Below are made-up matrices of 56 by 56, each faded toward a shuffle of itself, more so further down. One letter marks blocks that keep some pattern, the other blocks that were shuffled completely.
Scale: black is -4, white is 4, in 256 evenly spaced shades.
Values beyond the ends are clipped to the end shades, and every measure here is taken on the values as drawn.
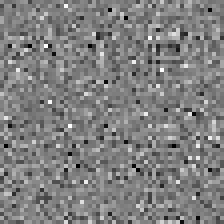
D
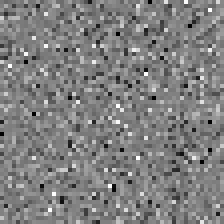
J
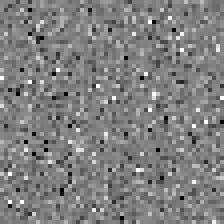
J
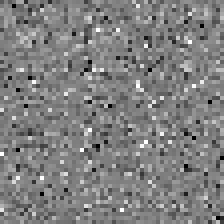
D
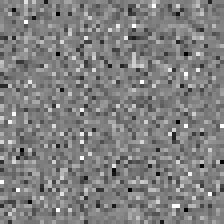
D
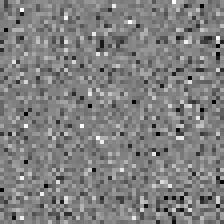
D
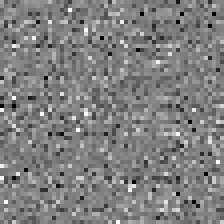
D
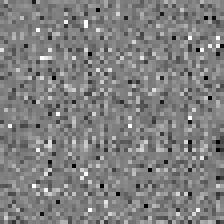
D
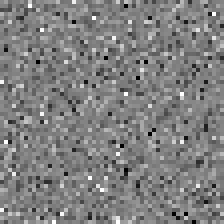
J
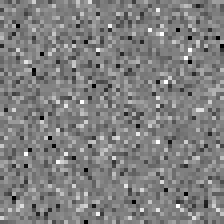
J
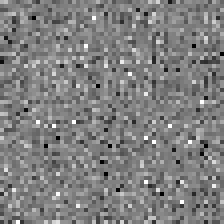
D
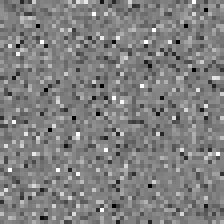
J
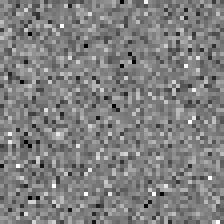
J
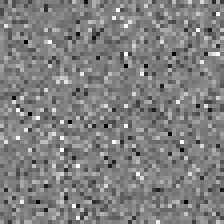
J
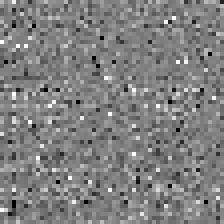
D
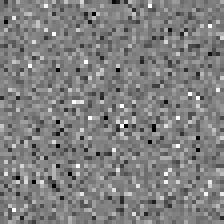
J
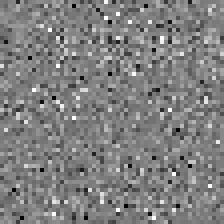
D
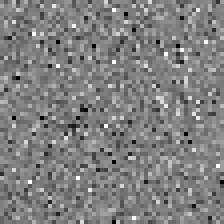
J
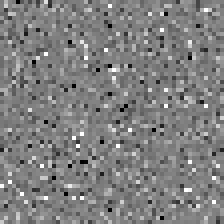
J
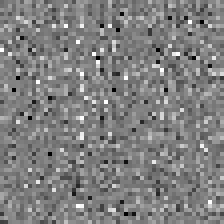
D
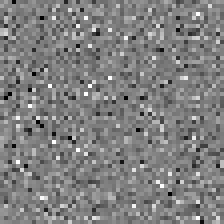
D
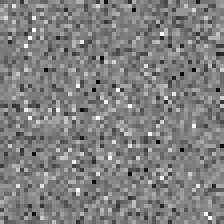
J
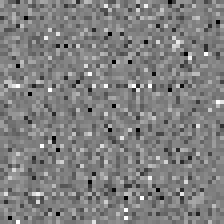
D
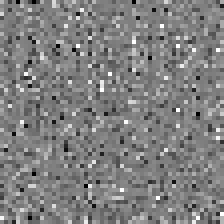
D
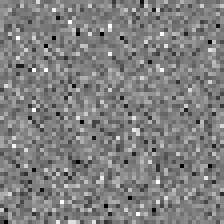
J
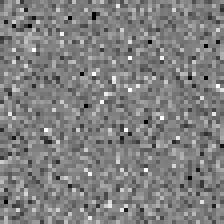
J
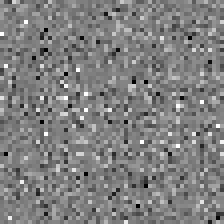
D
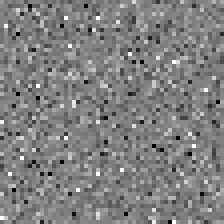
J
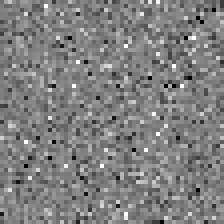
J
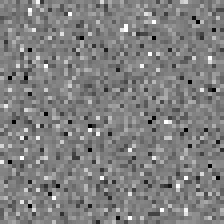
J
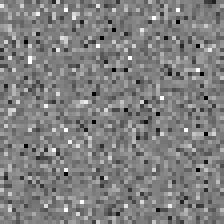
J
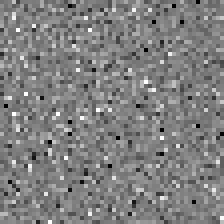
J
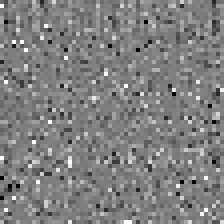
D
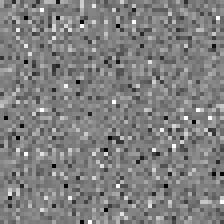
D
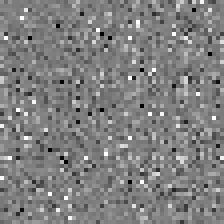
D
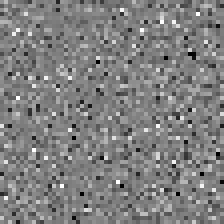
D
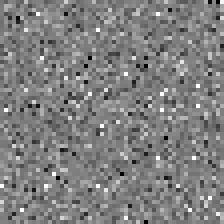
J
